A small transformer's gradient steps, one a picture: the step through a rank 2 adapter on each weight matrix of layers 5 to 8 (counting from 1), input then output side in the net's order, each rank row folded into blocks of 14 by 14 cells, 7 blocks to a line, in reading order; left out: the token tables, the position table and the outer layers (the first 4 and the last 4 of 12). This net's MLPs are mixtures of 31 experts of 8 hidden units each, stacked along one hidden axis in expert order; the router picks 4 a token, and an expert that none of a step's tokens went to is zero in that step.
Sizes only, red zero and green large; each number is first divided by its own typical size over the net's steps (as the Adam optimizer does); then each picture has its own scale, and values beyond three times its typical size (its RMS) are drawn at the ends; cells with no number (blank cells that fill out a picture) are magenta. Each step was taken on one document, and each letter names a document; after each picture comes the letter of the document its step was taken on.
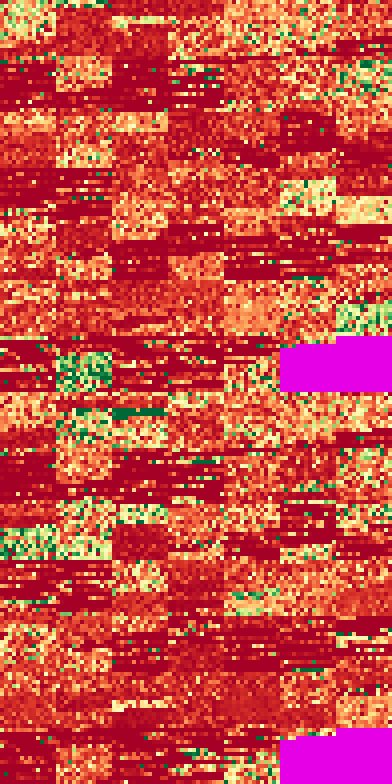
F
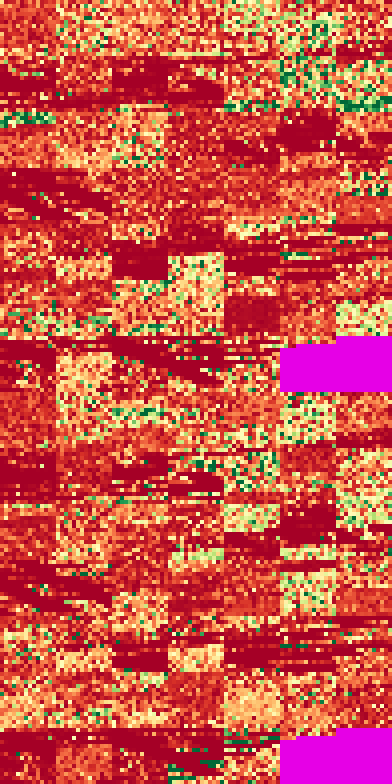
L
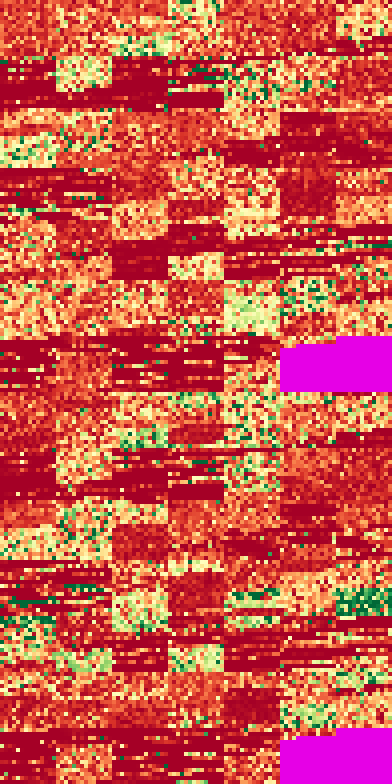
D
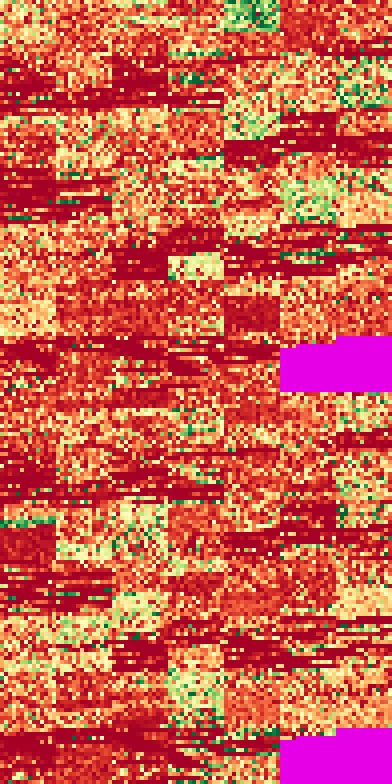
D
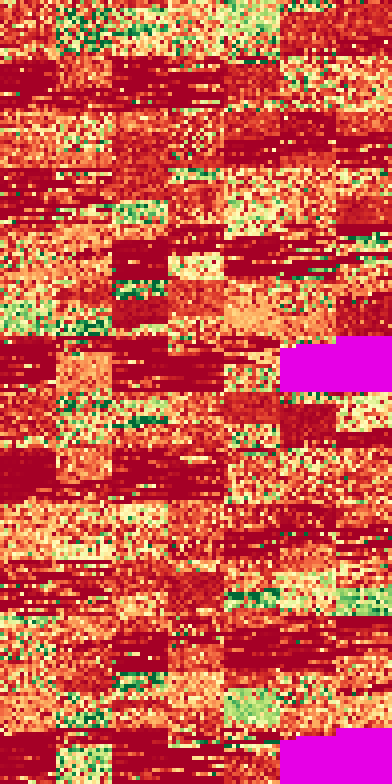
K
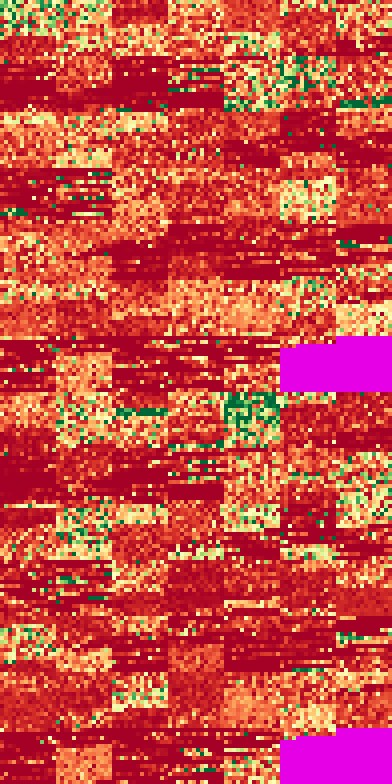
F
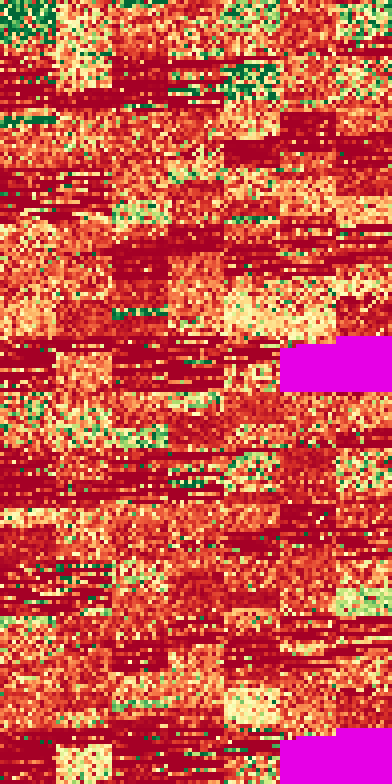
D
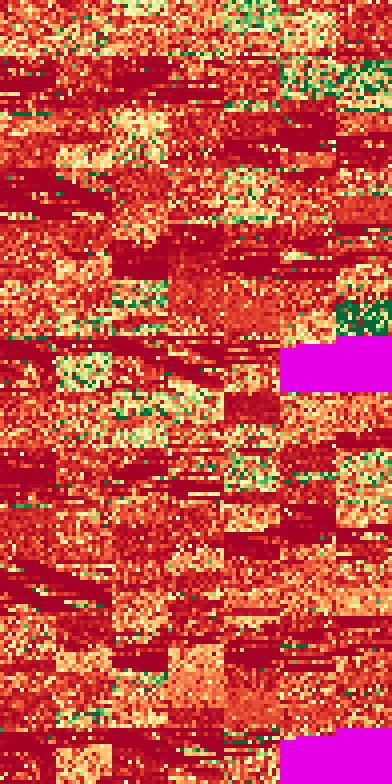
L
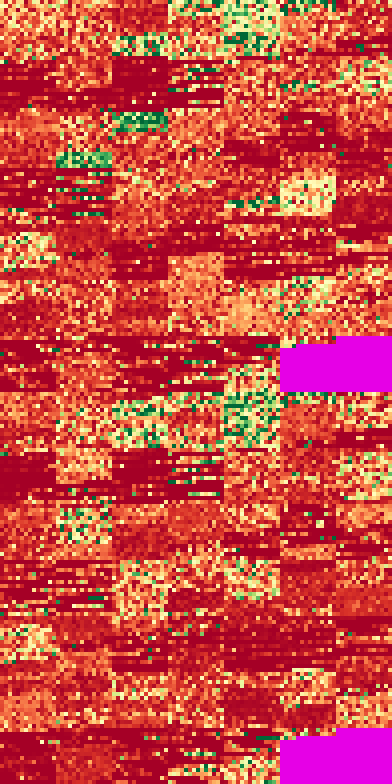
F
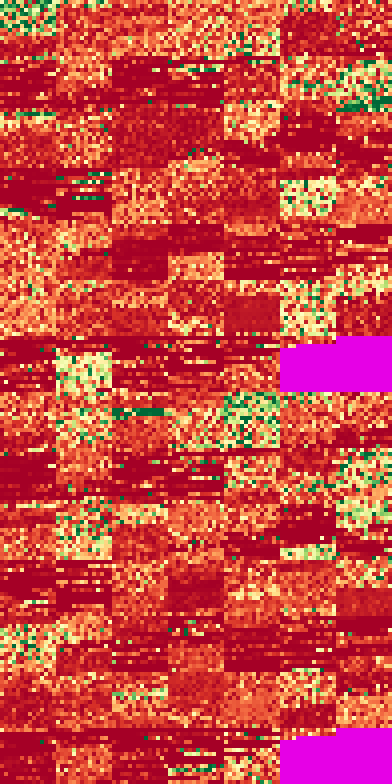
F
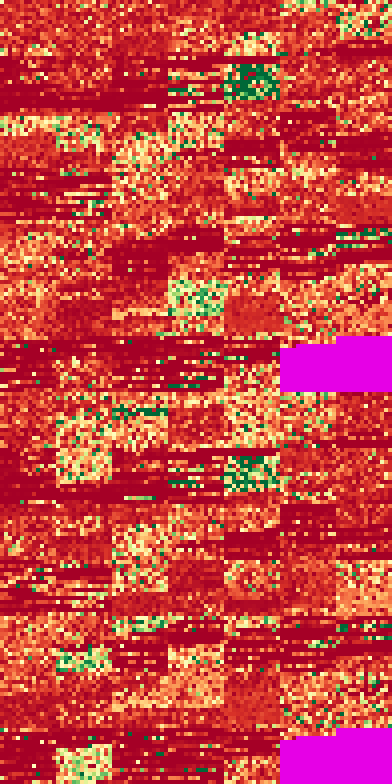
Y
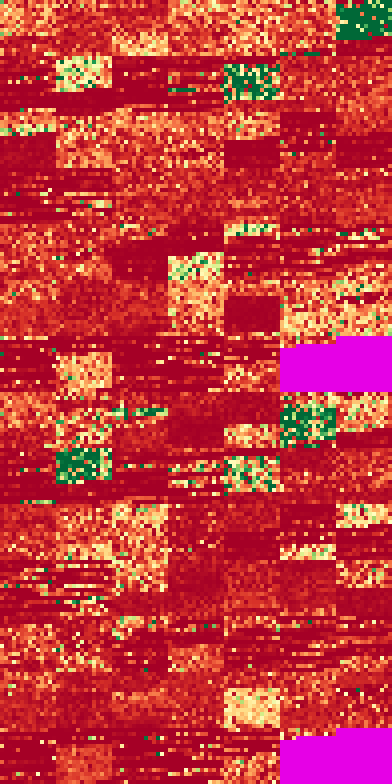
Y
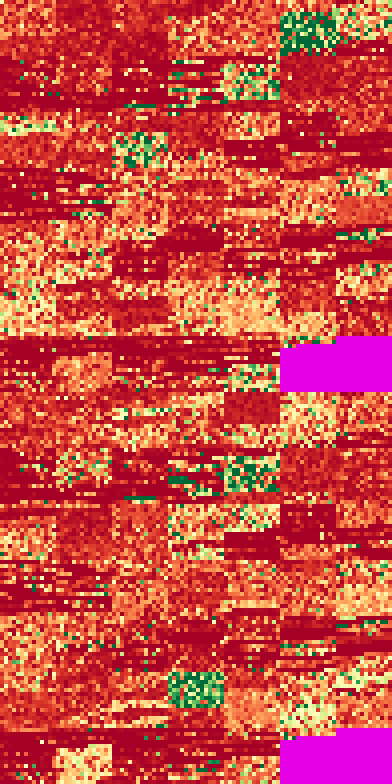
Y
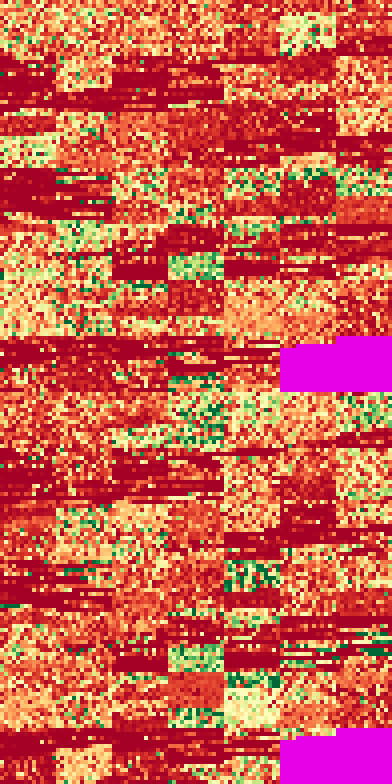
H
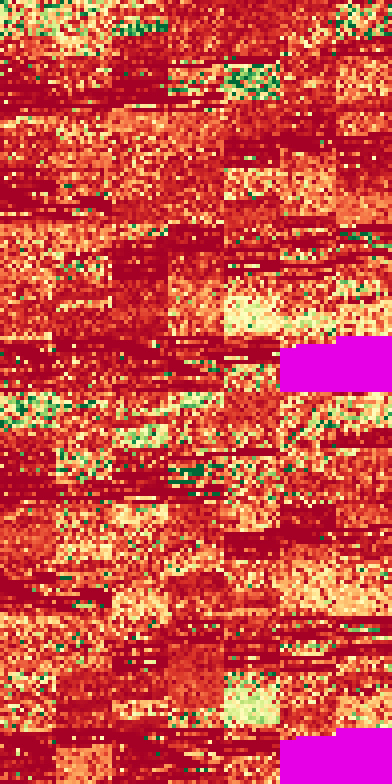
Y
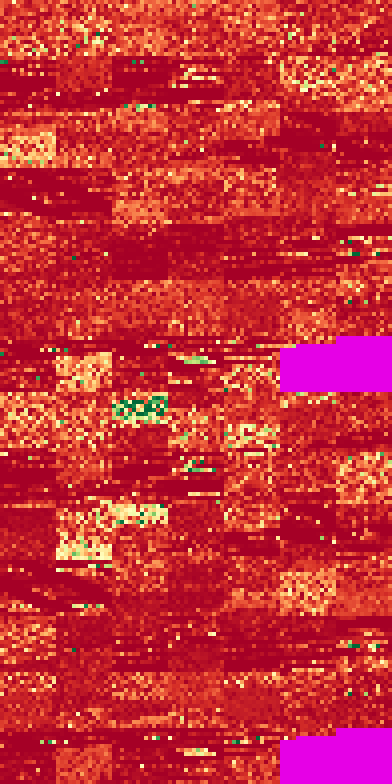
L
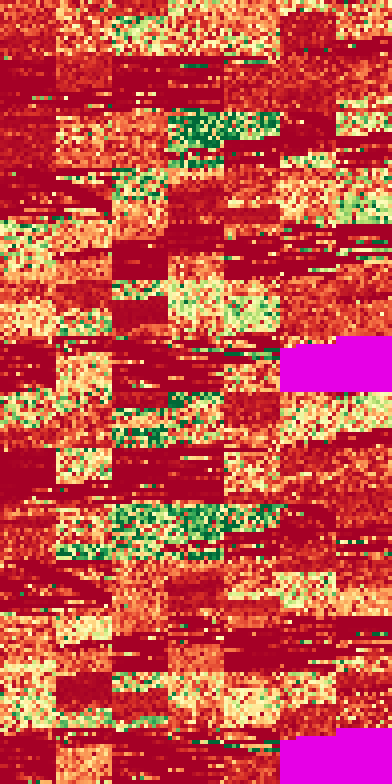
K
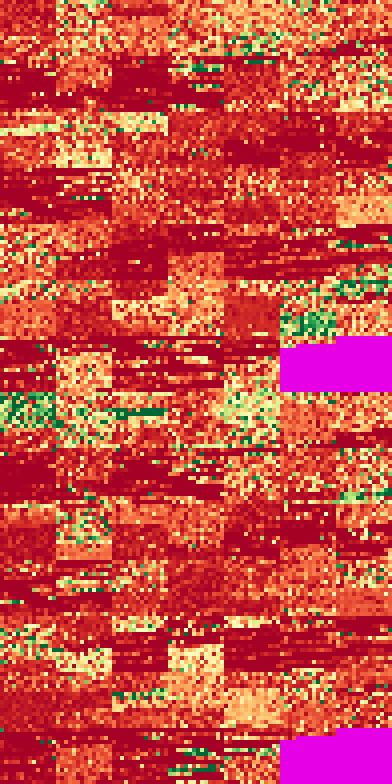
F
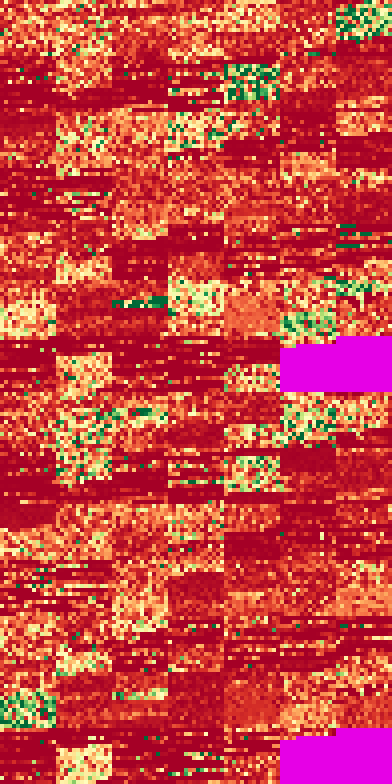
Y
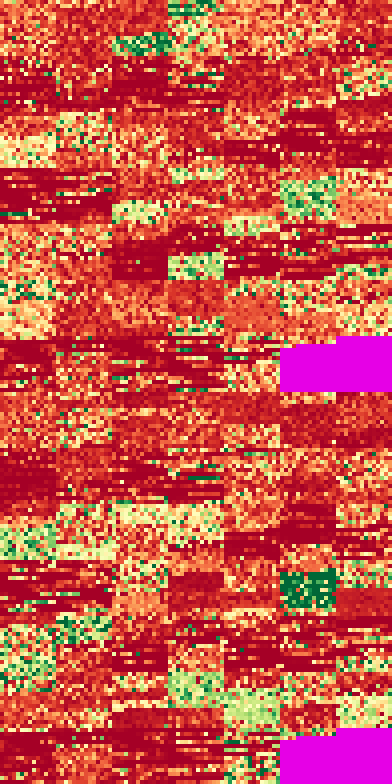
D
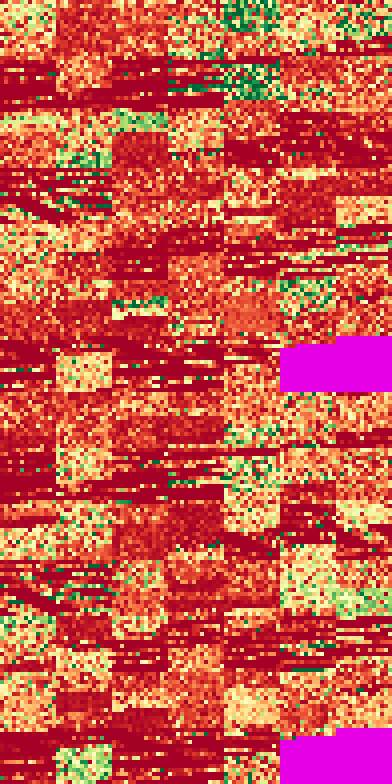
D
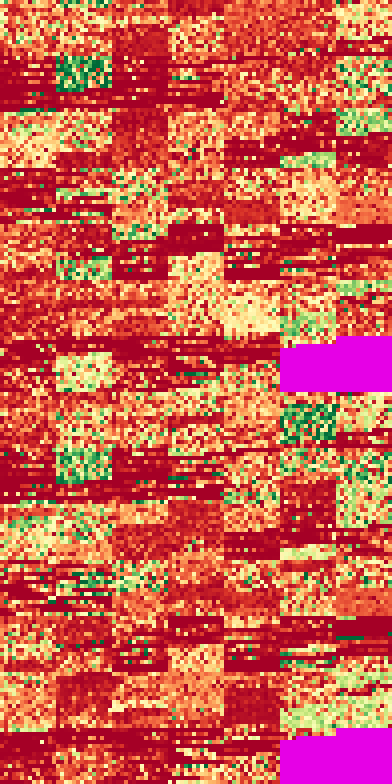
H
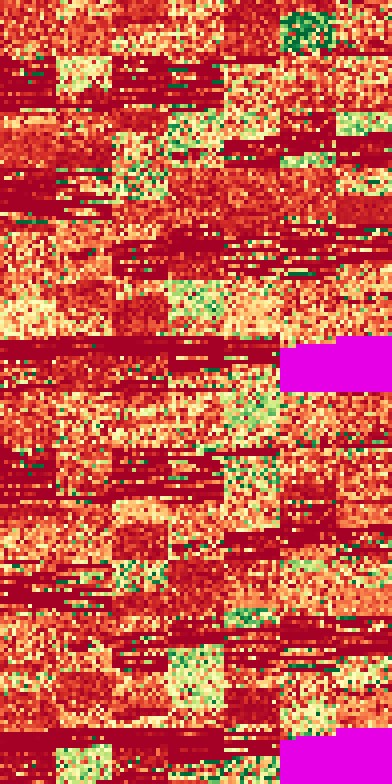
H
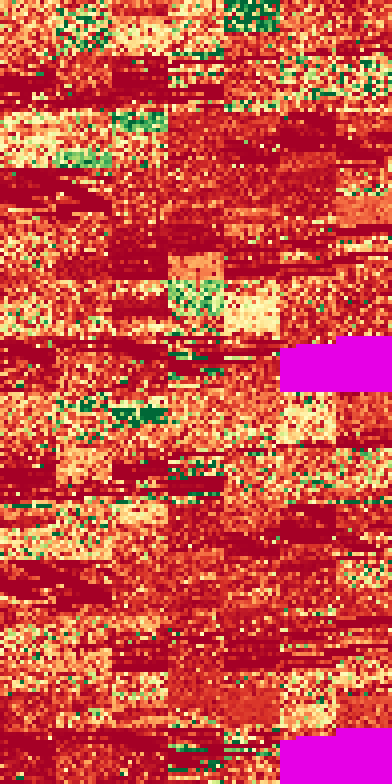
L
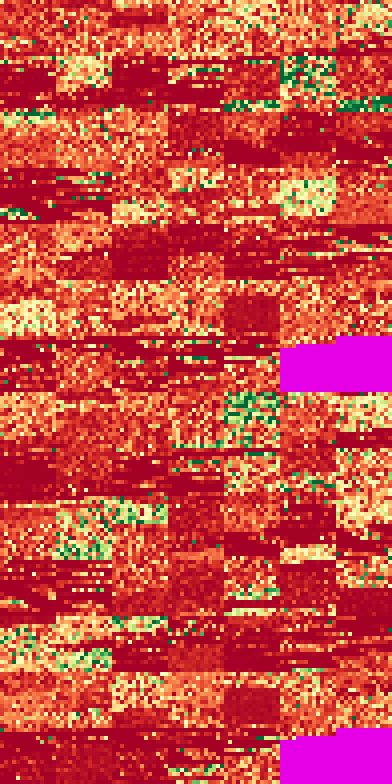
F
